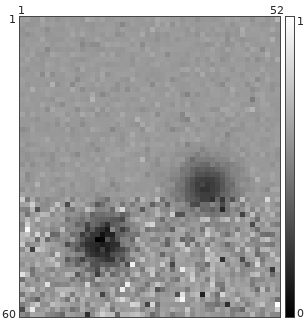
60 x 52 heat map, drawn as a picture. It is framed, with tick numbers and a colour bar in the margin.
Seam: horizontal, 60% of the way down, the top part calmer. Histogram: skewed, a long tail of low values. Dips: two. Mirror symmetry: none.
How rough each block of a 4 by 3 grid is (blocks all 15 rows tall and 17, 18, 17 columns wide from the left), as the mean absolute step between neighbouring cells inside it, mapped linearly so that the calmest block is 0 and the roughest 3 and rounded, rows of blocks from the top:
0 0 0 / 0 0 0 / 2 2 2 / 3 3 3
